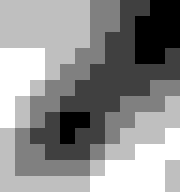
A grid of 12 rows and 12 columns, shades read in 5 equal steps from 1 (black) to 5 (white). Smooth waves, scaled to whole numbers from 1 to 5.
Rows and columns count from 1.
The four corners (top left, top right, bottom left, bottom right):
4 1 4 4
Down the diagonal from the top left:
4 4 4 4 3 2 2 3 4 5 5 4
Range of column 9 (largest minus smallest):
3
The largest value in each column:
5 5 5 4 4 4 5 5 5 5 5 5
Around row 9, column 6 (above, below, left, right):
1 2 1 2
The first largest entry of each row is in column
1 1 1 1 1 1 1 1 12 10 8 7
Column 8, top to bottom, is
3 3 2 2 2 2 2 3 3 4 5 5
